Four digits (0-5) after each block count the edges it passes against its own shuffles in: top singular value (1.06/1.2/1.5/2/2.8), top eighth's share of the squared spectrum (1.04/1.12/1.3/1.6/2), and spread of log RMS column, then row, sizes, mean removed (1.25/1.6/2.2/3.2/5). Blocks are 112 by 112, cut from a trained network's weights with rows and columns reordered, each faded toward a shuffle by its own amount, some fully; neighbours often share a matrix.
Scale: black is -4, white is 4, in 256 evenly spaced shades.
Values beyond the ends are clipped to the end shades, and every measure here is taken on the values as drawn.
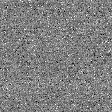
1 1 0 0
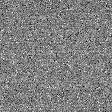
1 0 1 0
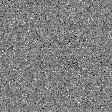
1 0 0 0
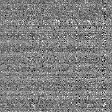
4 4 3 2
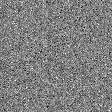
1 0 0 0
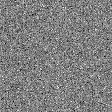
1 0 0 0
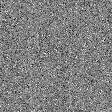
0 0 0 0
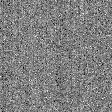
2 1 0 0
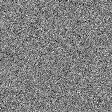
0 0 0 0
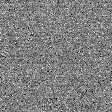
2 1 1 0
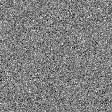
2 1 0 1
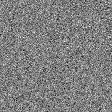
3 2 0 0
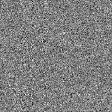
3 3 2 1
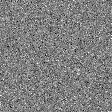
0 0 0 0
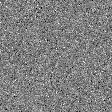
0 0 0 0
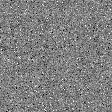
0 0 0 0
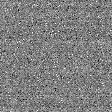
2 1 1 0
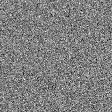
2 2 0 0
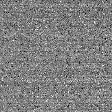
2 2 2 1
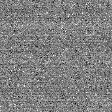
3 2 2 0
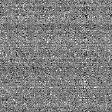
3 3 3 1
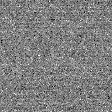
2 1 1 0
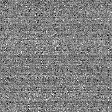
3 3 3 1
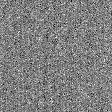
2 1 0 0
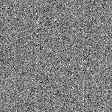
1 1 0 0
